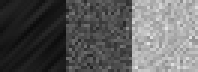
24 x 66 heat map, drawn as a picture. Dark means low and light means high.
The table splits into one row of 3 panels. Panel 1,1: very low, slanting up to the right, faint in contrast. Panel 1,2: low, fine-grained. Panel 1,3: high, fine-grained.
